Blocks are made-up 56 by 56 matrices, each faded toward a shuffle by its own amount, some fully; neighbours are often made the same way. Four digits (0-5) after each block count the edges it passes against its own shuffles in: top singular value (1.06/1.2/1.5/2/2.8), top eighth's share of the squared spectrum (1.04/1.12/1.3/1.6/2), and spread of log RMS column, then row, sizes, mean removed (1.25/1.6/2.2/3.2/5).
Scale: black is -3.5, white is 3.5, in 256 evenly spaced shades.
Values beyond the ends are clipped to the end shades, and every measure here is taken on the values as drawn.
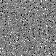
1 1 0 0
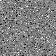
2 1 0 0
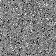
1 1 0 0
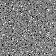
0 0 0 0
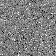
1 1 0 0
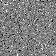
0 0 0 0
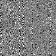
2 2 3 0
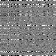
4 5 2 3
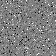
0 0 0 0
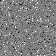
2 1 0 0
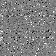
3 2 0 2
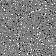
0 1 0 0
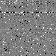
3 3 0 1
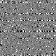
4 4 1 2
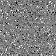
2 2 0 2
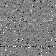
3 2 0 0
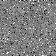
2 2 0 1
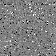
2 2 0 1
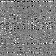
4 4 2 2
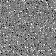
2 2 0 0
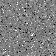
1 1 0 0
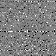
3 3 1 2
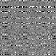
4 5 2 4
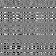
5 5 1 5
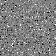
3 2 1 1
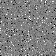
1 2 1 1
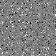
2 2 2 1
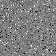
0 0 0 0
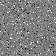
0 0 0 0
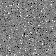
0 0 0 0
